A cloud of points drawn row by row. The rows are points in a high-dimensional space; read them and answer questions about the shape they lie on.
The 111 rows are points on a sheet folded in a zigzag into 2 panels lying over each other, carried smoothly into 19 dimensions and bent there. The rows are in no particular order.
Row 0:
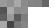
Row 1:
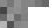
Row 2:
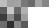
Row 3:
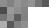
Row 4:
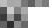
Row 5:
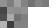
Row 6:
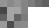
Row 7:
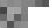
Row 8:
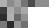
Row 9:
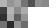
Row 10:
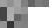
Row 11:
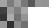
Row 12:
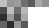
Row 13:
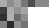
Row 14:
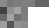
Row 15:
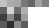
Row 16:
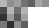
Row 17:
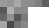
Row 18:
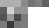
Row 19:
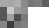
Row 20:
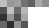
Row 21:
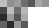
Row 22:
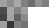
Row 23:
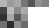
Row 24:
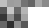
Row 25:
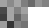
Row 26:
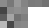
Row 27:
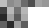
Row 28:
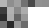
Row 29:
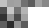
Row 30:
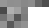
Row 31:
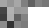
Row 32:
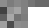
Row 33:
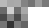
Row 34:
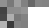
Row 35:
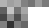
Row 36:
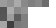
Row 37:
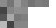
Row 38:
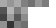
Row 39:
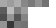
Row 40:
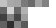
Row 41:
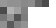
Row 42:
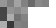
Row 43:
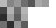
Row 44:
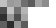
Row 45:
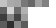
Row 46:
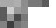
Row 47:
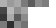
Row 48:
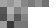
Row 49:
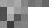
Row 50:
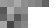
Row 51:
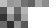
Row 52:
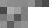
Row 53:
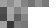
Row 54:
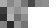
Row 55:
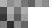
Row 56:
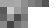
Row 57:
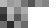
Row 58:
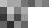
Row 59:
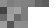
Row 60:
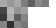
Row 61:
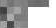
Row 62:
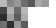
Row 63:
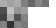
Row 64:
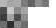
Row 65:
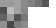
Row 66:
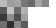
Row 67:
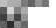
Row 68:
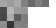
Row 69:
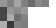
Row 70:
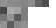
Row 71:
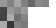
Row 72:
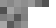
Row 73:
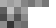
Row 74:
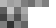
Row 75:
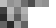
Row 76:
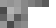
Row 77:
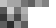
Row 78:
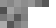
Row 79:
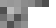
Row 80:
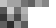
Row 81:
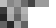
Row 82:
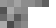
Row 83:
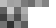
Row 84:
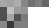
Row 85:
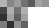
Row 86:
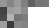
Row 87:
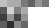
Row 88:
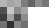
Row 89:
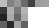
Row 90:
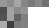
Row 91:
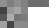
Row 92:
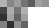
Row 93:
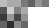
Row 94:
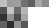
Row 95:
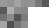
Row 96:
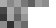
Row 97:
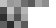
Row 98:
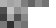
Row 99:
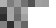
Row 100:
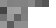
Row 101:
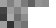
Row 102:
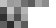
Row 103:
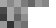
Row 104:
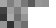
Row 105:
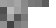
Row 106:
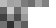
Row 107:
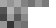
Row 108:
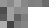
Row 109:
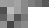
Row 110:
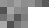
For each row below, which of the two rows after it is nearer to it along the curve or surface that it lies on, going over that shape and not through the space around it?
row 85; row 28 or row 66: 66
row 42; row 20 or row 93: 20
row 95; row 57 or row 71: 71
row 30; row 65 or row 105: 65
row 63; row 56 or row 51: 56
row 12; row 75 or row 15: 75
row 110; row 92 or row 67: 92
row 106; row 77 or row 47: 77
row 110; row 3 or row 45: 3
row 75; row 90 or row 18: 18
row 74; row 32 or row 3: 3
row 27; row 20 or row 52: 20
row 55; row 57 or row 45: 45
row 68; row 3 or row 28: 28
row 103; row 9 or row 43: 43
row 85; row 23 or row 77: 77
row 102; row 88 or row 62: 62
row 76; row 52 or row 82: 52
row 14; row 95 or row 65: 65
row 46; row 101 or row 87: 87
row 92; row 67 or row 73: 73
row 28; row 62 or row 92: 62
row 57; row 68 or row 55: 68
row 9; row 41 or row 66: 66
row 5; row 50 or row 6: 50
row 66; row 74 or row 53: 74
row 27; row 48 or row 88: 88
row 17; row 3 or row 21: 3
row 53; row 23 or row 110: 110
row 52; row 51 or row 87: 87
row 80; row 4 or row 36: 4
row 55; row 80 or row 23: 80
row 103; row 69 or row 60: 69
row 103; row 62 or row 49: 62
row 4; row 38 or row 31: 31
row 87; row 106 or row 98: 98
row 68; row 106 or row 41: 41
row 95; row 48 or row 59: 48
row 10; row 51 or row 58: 58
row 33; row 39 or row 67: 39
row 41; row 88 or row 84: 84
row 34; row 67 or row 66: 66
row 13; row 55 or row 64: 64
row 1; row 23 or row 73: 73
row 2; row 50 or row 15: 15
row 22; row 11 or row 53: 53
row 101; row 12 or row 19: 12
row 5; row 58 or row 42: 42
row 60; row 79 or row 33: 79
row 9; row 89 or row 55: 89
